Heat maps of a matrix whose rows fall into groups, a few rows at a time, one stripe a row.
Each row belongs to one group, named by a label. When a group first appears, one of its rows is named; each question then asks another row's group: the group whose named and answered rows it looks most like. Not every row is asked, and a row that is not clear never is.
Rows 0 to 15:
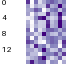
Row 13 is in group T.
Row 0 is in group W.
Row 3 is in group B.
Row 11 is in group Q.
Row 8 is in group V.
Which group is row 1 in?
B
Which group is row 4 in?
V
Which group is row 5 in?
B
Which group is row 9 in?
W
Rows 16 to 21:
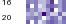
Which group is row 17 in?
W
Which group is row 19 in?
V
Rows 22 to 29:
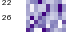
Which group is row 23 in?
B
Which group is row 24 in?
B
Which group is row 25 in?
V
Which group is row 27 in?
Q
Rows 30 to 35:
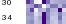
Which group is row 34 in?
V
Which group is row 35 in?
V
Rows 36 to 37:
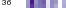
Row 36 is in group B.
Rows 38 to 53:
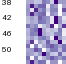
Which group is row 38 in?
T
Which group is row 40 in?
Q
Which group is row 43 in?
T
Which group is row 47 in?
T
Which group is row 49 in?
W
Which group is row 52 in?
W
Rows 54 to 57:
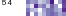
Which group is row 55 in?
Q
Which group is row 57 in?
W
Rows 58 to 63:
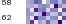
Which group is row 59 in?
T
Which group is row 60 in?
Q
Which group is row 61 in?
V
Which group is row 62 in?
Q
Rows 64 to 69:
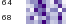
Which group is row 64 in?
T
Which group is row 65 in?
V
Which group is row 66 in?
Q
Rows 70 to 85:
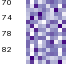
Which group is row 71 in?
Q
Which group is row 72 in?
T
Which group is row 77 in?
Q
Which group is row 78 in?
W
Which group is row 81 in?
W
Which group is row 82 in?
Q
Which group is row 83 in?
W
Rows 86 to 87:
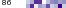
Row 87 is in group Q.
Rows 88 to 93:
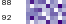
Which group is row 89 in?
B
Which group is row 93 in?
B
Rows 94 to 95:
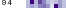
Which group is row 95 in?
T
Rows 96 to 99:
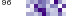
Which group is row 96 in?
T
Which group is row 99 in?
V
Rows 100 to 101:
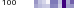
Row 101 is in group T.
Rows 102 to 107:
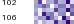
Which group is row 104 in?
B
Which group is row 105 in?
Q
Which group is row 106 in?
T
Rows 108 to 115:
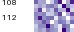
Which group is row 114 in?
T
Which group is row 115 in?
T
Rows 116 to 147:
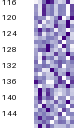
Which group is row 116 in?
V
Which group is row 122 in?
B
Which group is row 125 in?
T
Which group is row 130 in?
Q
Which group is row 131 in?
W
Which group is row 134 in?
B
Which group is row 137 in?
B
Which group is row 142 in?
Q
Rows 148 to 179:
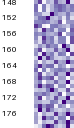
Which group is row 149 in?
W
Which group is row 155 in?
Q
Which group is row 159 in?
T
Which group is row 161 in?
Q
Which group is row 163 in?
B
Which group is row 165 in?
W
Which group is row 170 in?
V
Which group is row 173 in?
T
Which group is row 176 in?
B
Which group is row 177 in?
Q
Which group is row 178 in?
B
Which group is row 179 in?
V
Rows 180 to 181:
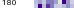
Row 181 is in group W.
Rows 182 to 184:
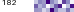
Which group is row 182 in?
T
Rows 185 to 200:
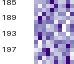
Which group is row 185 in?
V
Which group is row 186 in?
B
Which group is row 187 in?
V
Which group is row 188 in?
Q
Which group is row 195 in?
W
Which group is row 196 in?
B
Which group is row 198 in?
T
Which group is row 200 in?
B
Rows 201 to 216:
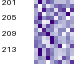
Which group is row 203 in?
Q
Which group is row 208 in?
Q
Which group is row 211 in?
V
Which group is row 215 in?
T
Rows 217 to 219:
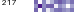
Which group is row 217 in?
W
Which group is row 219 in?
W
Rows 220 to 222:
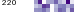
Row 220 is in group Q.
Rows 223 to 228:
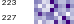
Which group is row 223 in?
V
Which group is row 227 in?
T
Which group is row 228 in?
B
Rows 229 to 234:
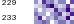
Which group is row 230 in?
V
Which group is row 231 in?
B
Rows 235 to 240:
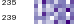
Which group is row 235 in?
Q
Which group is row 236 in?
W
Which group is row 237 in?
B
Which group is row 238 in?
Q
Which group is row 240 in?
B
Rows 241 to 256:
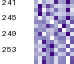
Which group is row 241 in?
B
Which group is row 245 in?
B
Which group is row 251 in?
Q
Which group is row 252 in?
V
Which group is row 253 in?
Q
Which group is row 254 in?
V
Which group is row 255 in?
Q
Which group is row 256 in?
Q
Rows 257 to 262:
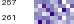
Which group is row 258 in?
Q
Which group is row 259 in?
T
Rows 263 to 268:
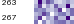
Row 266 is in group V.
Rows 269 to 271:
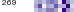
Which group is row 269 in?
T
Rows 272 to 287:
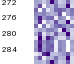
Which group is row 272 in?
V
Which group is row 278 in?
W
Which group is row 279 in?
T
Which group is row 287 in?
V
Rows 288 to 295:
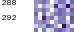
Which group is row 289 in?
B
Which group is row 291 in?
W
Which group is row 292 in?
Q
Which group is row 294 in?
T
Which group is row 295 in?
W
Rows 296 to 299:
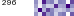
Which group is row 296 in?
Q
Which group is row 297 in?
B
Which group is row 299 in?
Q
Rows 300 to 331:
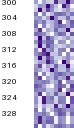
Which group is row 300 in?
B
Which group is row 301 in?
T
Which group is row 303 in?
W
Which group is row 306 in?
W
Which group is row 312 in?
Q
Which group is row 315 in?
T
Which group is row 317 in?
V
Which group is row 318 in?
W
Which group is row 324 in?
Q
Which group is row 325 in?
Q
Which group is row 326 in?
B
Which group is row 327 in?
W
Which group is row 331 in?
W
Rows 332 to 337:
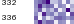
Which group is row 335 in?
Q
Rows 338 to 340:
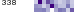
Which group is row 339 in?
V
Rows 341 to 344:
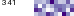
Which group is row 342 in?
W
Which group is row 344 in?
T
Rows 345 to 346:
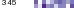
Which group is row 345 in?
W
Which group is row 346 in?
Q
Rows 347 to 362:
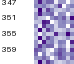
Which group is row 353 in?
Q
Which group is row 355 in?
B
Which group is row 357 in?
Q
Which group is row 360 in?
W
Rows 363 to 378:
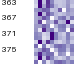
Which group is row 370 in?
Q
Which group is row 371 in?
V
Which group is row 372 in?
V
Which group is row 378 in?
W
